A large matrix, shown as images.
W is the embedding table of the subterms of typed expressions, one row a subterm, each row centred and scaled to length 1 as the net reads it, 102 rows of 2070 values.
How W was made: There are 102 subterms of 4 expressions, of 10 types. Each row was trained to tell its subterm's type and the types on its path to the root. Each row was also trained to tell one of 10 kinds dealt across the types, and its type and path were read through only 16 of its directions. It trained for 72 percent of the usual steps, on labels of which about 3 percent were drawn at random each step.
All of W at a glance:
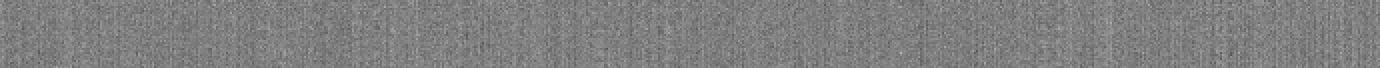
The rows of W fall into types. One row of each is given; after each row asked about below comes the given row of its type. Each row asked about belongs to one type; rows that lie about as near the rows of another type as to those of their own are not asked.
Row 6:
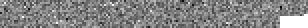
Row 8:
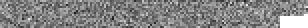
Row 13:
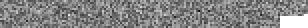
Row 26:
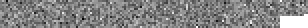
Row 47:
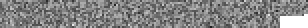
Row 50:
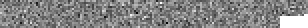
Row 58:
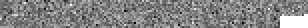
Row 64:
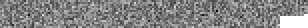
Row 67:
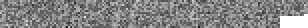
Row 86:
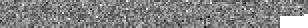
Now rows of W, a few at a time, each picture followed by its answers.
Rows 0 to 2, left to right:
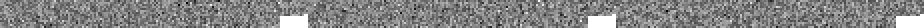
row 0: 8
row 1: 8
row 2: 6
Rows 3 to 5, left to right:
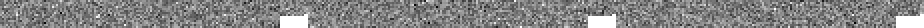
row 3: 86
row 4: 6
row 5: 64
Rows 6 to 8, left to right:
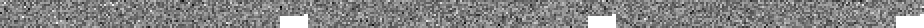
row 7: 67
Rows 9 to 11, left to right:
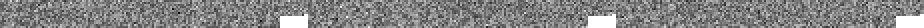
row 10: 26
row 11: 47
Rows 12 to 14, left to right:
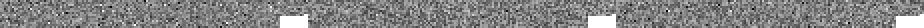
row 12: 50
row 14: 8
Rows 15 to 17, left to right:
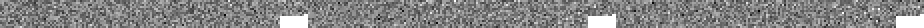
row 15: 67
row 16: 6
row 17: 47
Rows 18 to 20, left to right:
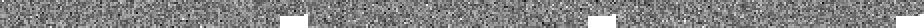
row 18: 6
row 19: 58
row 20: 64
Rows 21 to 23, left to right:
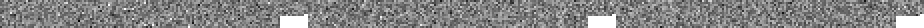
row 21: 86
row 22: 47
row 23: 50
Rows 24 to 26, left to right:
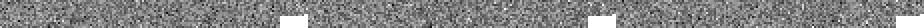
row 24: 6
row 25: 64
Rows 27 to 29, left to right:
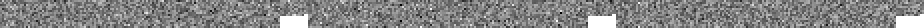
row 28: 58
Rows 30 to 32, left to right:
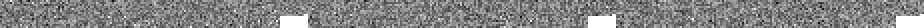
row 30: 13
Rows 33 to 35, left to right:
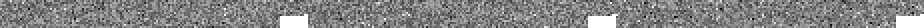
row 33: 58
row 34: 13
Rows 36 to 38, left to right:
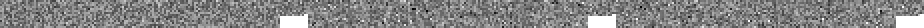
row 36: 64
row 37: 67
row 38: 26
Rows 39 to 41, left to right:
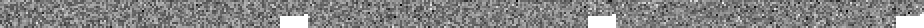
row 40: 8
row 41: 8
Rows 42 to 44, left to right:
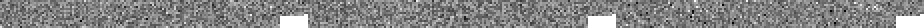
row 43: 64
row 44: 67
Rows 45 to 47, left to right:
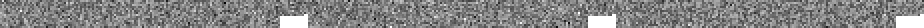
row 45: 50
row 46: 58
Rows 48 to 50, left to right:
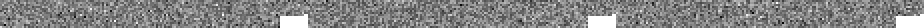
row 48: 86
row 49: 67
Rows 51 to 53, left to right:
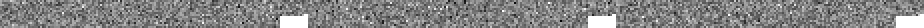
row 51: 58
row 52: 6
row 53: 50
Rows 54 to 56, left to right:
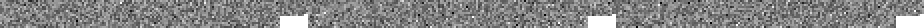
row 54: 47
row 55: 6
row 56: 26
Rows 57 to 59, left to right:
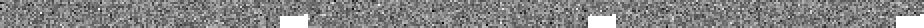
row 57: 8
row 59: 67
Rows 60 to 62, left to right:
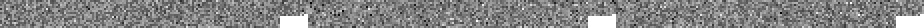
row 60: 64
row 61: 8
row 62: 47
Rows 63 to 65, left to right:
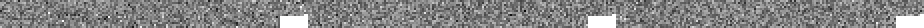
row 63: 13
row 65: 26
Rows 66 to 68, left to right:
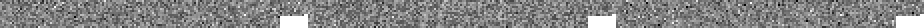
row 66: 64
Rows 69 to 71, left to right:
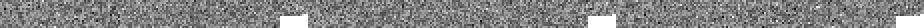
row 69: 50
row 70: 8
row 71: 50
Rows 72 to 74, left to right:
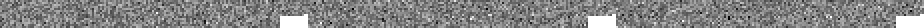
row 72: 86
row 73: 67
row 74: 58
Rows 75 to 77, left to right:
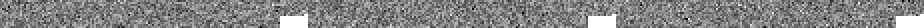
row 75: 6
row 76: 26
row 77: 6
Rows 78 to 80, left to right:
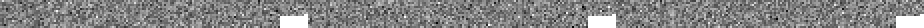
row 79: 13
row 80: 58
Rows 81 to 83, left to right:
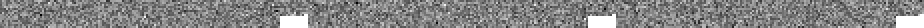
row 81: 47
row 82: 58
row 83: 50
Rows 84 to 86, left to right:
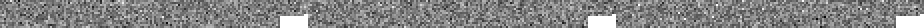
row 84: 13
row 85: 58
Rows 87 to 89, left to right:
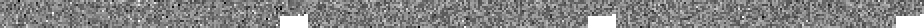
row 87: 47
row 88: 8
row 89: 64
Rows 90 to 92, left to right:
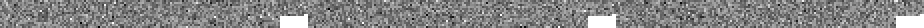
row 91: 8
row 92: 26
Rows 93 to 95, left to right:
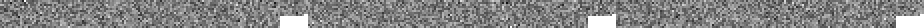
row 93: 26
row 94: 64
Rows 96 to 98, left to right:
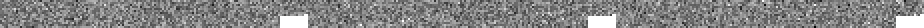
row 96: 26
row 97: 64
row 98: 47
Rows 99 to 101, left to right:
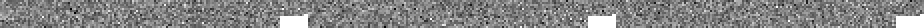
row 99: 50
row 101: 6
